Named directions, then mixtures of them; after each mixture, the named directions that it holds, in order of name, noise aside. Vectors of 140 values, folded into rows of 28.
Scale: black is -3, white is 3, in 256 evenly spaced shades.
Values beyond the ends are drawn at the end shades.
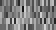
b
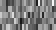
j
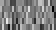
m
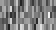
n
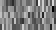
j, m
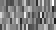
b, j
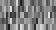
n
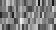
j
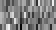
j, n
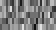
j, n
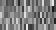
b, j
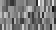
j, m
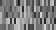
b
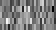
b, m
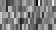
j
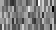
j, m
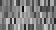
b
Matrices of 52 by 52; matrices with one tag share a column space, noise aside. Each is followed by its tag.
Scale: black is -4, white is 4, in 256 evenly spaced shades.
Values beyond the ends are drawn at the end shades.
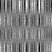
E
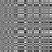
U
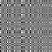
U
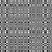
U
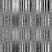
E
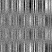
E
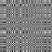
U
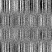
E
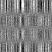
E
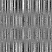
E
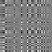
U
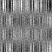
E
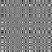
U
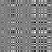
U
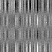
E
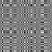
U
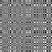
U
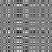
U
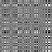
U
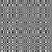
U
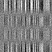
E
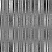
E
